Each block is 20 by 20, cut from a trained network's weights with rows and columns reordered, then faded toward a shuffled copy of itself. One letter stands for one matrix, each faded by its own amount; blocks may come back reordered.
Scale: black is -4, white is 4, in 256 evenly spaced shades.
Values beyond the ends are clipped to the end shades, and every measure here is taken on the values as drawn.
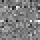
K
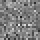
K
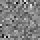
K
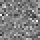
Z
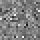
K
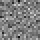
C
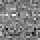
K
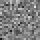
C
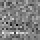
K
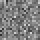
Z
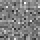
C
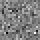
K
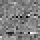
K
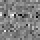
K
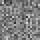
Z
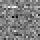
K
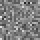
Z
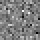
C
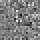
C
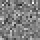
Z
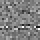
K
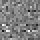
K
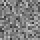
Z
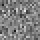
Z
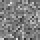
Z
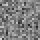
Z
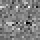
K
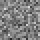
Z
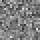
Z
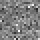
C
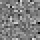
C
